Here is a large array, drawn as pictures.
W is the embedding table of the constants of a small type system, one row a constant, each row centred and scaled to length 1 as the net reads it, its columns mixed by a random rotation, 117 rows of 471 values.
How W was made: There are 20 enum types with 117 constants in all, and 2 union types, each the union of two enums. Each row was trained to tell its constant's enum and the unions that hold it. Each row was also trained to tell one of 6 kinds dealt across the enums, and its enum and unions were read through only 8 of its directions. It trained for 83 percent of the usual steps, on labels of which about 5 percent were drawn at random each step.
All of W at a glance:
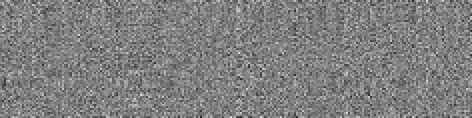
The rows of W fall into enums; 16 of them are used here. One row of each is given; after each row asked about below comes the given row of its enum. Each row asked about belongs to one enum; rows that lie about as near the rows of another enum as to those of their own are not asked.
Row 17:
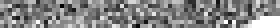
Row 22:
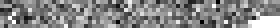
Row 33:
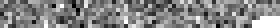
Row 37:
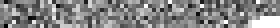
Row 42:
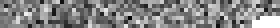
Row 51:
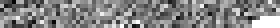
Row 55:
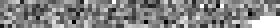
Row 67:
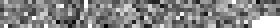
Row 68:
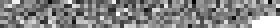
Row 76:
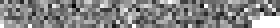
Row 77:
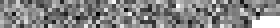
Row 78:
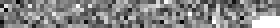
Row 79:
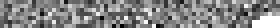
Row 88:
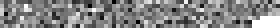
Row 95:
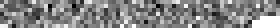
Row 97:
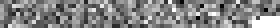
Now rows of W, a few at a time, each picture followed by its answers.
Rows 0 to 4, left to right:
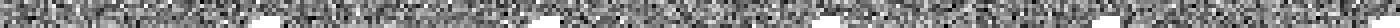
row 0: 37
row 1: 37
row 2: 22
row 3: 68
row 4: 97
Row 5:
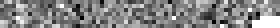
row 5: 33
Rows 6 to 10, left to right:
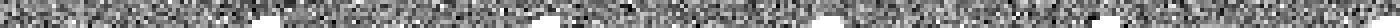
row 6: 37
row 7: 51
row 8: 17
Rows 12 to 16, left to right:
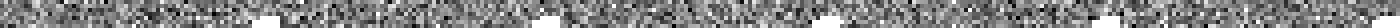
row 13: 51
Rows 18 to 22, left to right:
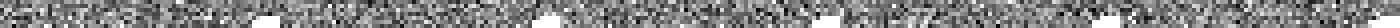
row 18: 17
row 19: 67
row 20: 77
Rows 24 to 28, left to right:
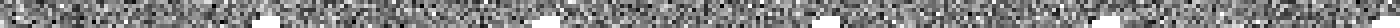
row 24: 33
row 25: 67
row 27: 51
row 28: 51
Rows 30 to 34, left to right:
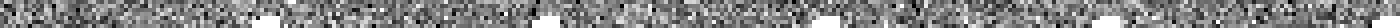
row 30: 33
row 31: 68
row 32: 22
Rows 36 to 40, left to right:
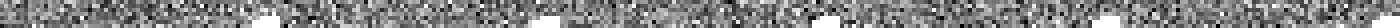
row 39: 78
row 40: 78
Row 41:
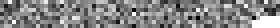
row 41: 22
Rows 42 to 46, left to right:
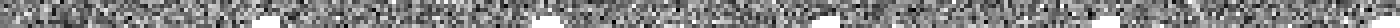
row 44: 22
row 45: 55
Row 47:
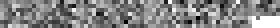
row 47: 97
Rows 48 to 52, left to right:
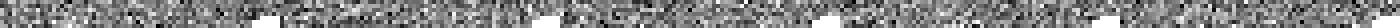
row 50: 88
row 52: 22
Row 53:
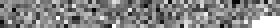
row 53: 55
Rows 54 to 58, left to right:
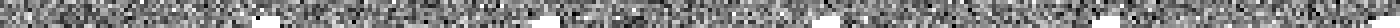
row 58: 95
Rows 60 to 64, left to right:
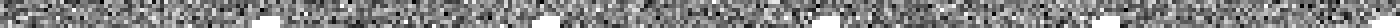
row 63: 33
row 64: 78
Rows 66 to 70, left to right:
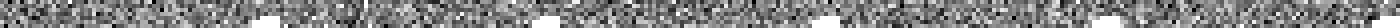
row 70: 95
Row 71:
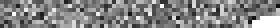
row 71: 51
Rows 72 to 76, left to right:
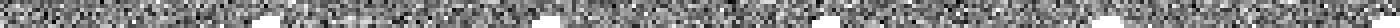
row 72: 88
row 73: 68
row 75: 68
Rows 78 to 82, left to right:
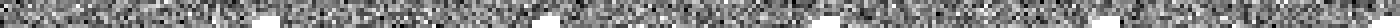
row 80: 17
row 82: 17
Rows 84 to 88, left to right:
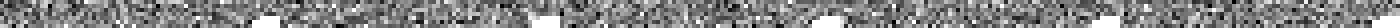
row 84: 95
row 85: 97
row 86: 51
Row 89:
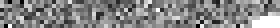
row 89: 88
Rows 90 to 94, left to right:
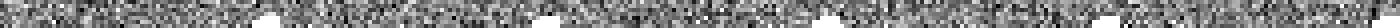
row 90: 67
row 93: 95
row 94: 55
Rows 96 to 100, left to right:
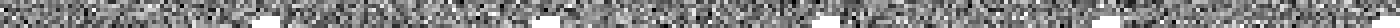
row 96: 78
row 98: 68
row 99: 95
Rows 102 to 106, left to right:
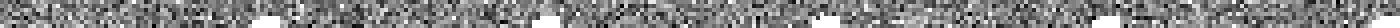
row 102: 17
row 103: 33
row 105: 22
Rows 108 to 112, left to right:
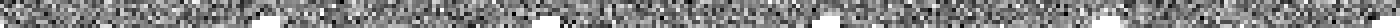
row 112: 95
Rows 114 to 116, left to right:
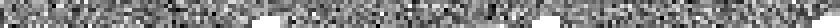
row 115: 78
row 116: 79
